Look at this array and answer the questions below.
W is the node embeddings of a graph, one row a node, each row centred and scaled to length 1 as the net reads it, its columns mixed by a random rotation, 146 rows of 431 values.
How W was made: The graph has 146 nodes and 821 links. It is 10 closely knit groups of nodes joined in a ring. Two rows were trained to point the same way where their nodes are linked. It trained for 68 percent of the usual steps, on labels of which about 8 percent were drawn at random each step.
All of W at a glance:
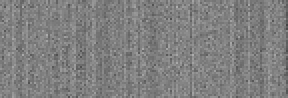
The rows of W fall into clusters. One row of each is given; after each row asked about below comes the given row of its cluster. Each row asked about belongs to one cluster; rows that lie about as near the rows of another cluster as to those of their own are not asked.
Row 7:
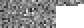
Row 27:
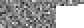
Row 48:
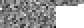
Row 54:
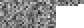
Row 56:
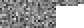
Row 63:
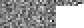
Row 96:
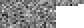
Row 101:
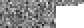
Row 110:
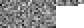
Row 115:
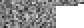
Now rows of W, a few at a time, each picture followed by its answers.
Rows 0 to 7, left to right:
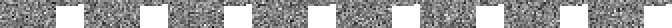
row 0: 56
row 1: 27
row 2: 96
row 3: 56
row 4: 27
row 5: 115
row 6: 54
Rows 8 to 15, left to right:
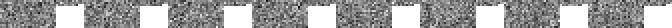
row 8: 54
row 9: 48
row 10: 48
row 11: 48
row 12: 96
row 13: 63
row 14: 54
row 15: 101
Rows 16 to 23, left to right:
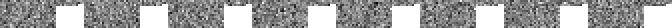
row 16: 63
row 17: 63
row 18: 27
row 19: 7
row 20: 54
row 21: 54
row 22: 7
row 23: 96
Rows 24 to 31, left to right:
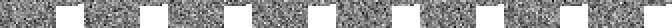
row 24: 63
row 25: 7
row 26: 110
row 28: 54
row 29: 27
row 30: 101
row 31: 115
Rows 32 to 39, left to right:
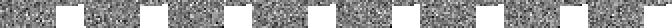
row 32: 115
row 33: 56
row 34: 110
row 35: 48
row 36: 110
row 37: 56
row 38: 115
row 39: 7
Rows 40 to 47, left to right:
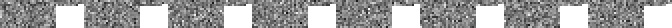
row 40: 54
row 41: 48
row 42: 115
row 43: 110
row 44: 7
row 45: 56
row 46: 48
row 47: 56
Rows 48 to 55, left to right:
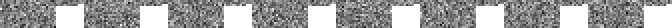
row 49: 96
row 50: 54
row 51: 27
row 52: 96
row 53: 54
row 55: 54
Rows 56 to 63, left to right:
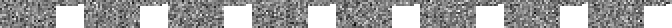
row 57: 101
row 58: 48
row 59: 101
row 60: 27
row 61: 96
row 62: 63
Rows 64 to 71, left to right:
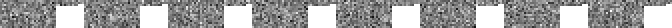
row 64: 56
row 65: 115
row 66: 110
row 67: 56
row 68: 101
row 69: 110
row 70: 96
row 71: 101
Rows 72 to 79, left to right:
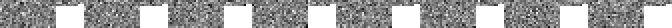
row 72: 48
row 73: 48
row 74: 7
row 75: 110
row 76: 115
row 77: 115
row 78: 7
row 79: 96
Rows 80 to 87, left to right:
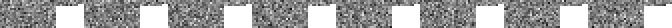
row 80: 96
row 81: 27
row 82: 27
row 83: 27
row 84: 115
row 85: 101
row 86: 115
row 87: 115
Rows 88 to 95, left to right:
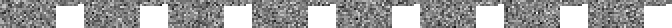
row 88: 27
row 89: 7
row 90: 54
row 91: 96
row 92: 48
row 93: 27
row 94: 110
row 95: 96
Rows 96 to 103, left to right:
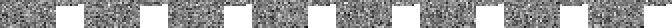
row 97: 56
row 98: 96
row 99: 115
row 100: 101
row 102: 56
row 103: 115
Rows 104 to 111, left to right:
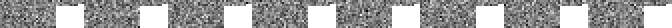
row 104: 115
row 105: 48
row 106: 63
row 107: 63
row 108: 7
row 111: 48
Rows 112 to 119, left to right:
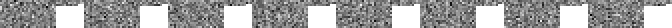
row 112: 48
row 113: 96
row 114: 27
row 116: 56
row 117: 63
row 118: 56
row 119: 96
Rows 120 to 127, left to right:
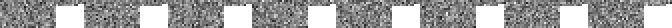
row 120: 54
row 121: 48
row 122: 54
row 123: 110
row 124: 54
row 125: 115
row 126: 48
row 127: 27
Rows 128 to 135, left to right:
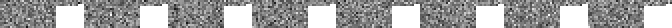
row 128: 63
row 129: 115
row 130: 63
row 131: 27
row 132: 96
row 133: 110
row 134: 101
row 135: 27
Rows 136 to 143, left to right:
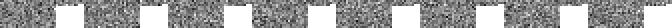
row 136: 54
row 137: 110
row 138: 115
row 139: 56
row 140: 96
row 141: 56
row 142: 48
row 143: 96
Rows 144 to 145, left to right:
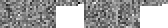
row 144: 63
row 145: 101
